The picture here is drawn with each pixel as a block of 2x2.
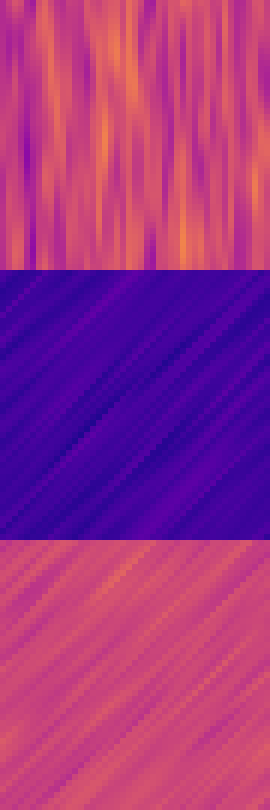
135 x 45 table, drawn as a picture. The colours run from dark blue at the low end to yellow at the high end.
The table splits into 3 rows of 1 panel. Panel 1,1: middling, streaked downward. Panel 2,1: very low, slanting up to the right, faint in contrast. Panel 3,1: middling, slanting up to the right, faint in contrast.
